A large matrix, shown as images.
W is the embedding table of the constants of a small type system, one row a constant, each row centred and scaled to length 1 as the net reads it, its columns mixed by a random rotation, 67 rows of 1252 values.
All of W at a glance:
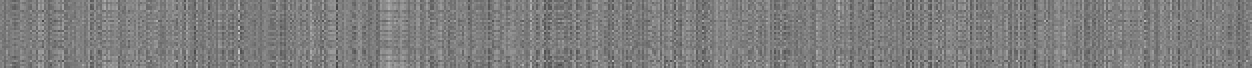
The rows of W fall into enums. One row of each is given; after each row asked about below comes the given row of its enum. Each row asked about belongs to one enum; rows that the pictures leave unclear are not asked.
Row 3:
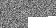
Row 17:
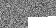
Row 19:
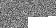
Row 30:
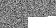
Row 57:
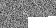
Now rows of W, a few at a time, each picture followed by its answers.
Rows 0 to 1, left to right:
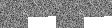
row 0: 57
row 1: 57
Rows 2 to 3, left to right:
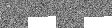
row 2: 17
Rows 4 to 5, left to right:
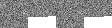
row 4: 57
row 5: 3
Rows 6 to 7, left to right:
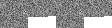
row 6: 57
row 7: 57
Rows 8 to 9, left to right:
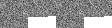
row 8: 57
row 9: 57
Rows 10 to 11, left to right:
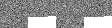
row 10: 30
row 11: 17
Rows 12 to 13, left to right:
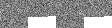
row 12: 17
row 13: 57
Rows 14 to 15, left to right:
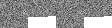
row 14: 57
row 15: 3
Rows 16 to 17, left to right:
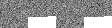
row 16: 3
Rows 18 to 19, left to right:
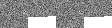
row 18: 57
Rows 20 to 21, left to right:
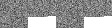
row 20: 30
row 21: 30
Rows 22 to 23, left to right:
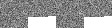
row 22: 19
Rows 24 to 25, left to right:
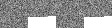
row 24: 30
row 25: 57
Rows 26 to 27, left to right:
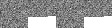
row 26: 3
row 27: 3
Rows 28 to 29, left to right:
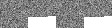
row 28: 3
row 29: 57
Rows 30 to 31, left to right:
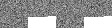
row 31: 17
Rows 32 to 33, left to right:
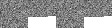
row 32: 3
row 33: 3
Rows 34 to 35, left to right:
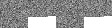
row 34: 3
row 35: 30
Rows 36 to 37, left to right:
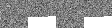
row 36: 17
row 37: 3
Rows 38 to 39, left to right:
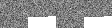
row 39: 3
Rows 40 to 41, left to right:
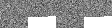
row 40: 17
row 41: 30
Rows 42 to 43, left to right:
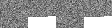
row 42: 3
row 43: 30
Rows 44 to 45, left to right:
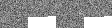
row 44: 30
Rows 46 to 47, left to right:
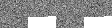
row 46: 30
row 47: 17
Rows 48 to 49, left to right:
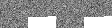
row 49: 17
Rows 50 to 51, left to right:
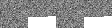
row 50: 3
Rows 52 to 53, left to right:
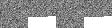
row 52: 3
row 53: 3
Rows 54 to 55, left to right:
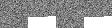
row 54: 30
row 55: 3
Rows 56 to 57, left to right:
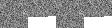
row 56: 57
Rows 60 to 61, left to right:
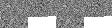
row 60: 17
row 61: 17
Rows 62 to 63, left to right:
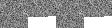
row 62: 57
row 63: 57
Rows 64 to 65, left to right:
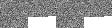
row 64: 19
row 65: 19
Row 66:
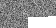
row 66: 57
